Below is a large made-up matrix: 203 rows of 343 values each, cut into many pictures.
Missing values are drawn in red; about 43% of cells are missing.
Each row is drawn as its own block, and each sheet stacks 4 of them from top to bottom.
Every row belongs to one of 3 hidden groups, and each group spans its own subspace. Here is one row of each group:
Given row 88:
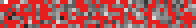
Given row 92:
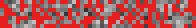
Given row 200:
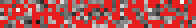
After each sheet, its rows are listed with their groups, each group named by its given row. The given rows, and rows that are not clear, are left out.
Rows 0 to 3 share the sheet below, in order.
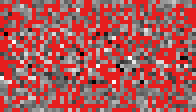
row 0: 92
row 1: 88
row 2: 200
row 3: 92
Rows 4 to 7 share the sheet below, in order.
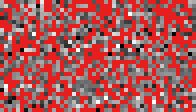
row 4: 200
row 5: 92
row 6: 88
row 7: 88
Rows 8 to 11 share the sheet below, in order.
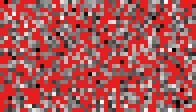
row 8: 88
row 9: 92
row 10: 92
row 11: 92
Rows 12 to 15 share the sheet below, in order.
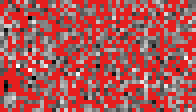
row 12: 200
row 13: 88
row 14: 200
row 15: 88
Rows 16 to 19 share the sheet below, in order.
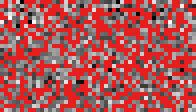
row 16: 88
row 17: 200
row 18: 88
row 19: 92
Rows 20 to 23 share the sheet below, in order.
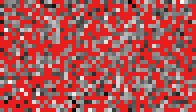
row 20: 200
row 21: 88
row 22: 92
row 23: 92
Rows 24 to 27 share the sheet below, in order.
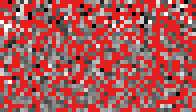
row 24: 200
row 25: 88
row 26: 92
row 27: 92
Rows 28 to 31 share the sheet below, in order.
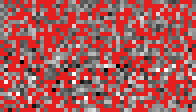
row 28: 92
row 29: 200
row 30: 92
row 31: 200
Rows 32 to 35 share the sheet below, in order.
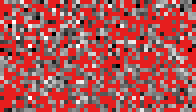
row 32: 92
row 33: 200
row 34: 88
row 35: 200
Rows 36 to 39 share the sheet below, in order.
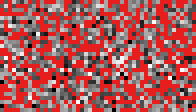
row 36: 92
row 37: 200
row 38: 92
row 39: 200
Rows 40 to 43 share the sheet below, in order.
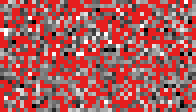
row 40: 200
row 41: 88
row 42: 200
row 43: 92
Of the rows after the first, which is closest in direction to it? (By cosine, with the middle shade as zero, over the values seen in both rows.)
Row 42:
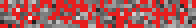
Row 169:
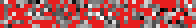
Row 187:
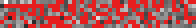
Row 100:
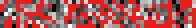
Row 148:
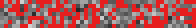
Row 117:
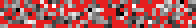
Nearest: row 187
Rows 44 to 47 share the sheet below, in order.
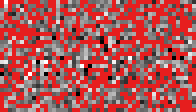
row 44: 88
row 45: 92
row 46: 200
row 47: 92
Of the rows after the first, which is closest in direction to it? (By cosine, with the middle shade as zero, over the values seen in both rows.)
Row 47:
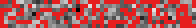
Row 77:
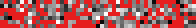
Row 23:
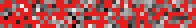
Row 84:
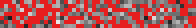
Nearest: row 77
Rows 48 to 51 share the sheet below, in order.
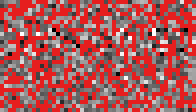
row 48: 200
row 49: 92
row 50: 92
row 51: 88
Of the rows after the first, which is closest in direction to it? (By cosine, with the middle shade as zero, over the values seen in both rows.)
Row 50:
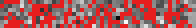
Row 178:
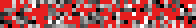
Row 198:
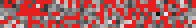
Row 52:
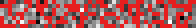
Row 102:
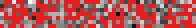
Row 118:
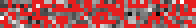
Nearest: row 52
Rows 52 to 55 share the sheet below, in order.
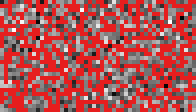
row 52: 92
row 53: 92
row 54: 92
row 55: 88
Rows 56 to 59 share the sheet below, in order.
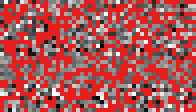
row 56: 88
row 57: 92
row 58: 200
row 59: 92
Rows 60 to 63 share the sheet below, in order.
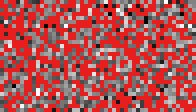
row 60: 88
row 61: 88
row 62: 92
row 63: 92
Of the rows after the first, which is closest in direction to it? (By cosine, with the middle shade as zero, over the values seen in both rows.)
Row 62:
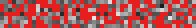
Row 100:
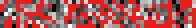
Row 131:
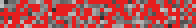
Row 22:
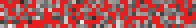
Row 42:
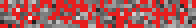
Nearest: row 131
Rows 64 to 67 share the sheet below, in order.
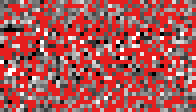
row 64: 92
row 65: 92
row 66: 88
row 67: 88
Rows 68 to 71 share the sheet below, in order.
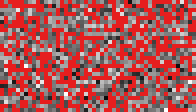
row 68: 200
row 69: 88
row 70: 92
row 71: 92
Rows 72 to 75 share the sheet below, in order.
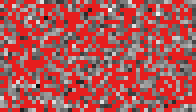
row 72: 200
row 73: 92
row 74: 88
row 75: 92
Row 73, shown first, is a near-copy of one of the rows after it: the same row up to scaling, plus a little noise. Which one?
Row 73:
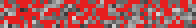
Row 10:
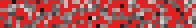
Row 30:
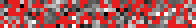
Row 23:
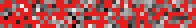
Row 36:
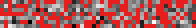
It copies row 30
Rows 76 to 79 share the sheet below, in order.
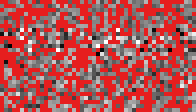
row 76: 92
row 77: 88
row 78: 88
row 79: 200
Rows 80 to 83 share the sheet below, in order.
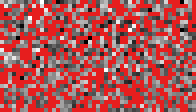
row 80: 200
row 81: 200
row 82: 92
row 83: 92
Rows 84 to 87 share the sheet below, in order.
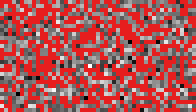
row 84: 88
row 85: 200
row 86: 200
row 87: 200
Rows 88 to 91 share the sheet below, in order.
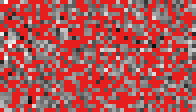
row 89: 88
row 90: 88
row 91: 200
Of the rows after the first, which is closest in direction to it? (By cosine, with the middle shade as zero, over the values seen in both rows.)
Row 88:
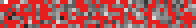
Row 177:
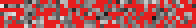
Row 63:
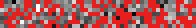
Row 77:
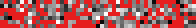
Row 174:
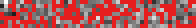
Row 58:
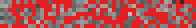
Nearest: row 174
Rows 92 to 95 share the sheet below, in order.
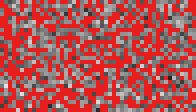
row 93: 200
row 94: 92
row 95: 88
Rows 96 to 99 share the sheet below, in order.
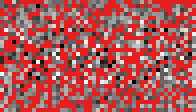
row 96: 92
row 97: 88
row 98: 200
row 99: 88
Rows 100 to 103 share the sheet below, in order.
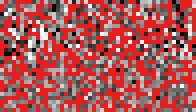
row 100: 92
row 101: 200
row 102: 92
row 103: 200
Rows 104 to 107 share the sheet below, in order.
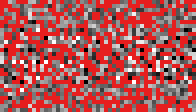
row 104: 200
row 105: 92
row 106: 200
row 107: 92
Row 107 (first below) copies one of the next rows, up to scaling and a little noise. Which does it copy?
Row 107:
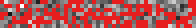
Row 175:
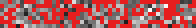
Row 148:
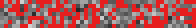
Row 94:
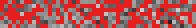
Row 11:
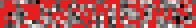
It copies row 11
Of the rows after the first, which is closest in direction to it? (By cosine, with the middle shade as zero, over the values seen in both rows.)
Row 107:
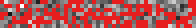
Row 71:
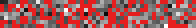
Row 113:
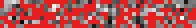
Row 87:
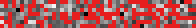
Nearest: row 113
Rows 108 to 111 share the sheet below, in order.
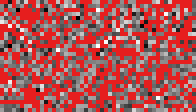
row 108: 200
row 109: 88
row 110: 92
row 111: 200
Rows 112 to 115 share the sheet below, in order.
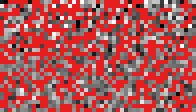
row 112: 88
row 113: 92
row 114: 88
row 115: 92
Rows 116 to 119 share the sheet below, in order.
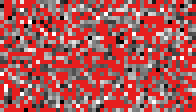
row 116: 88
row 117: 200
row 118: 200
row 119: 88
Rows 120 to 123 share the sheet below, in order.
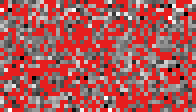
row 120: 92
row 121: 88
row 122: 92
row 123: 92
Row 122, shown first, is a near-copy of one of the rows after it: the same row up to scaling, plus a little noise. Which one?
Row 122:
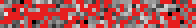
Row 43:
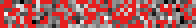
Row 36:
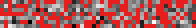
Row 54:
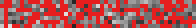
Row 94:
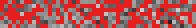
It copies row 43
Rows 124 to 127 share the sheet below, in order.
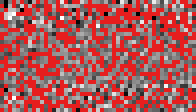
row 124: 88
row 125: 200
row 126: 88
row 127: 88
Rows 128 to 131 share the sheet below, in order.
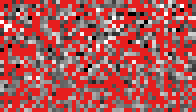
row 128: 200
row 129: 88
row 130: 200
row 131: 92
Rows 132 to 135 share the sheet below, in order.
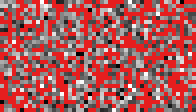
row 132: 200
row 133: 88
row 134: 88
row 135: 200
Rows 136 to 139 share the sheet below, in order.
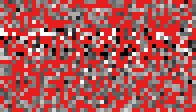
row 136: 200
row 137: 200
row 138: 88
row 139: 92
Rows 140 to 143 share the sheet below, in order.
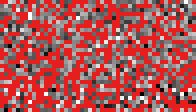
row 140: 200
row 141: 88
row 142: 200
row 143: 200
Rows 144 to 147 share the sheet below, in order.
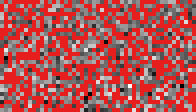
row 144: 92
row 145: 92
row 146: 88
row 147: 200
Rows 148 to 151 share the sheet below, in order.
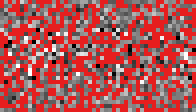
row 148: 92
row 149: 92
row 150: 200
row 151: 88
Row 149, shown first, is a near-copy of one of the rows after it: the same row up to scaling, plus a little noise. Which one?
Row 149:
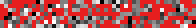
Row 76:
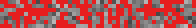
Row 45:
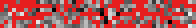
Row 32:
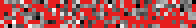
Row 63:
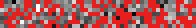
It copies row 76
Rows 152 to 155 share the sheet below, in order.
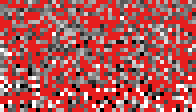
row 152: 92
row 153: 200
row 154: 200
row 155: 88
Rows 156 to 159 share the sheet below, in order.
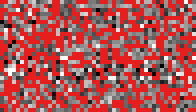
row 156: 200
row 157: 88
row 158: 88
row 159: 92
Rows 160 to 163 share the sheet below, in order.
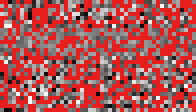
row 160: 200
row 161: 200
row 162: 200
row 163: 200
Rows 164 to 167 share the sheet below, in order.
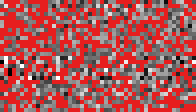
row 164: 88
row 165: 200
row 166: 88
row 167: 92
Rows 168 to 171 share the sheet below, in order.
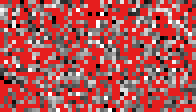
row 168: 92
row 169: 92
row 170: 200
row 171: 92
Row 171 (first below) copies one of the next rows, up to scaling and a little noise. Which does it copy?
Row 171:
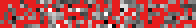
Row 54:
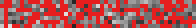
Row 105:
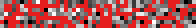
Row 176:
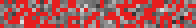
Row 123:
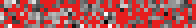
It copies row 123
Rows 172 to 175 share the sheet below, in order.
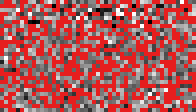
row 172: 200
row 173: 92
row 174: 88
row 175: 92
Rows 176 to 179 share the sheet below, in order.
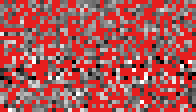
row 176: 92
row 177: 88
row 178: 200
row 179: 92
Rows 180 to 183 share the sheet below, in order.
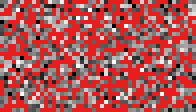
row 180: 200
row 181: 92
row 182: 92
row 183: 92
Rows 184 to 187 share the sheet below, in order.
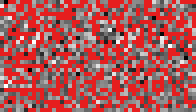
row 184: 88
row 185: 92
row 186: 200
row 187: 88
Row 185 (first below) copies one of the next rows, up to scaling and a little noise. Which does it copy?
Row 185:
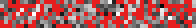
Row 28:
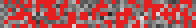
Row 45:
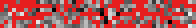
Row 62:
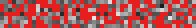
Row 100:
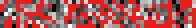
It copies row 62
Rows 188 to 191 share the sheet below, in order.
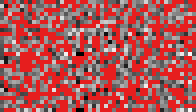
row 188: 88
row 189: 88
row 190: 88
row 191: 88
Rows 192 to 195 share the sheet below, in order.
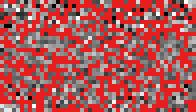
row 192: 200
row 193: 200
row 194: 200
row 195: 200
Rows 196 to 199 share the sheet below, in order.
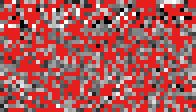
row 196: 92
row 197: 88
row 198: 200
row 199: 88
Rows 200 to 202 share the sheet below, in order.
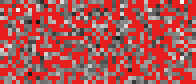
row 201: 88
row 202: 200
